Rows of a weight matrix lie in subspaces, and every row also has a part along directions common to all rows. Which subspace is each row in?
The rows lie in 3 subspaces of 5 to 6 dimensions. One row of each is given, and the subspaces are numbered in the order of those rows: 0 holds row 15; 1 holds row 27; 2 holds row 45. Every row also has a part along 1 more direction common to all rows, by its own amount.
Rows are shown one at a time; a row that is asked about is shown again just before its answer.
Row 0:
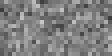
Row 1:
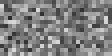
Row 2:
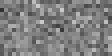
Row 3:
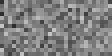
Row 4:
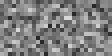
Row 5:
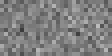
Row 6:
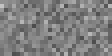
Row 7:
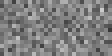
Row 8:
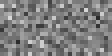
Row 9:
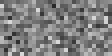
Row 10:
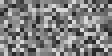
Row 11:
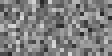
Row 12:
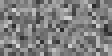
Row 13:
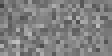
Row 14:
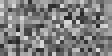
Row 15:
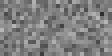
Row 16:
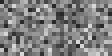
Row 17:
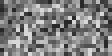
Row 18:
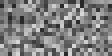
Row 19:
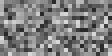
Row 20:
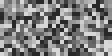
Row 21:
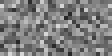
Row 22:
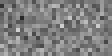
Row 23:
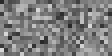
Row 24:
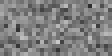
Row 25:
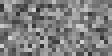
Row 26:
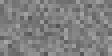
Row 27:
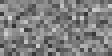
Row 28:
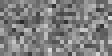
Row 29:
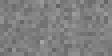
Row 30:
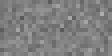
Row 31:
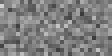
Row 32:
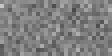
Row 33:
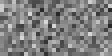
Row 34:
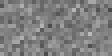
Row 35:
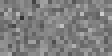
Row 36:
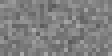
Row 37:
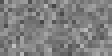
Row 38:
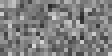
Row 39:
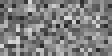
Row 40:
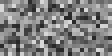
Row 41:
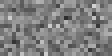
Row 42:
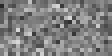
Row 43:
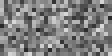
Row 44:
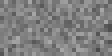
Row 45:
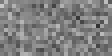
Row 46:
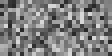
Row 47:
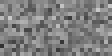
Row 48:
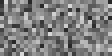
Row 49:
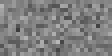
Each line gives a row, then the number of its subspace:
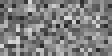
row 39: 1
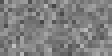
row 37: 1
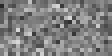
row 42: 0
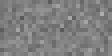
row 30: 0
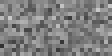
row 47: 1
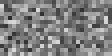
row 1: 1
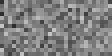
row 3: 1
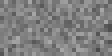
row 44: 2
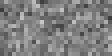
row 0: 0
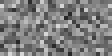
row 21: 0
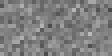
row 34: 2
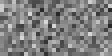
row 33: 2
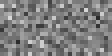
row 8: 0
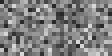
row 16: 1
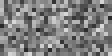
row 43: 1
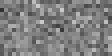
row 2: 0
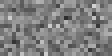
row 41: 2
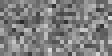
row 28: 1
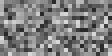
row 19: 1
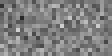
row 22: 0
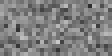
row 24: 2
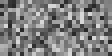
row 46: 1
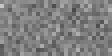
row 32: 2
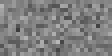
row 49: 2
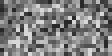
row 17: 0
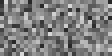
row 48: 1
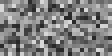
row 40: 0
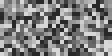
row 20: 2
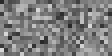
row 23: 1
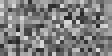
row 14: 1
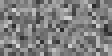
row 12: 2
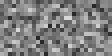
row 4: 2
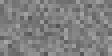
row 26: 0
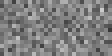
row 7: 2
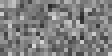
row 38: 1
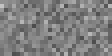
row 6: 2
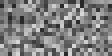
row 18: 2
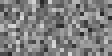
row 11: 0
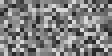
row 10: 2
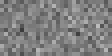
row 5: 2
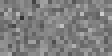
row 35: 0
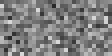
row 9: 1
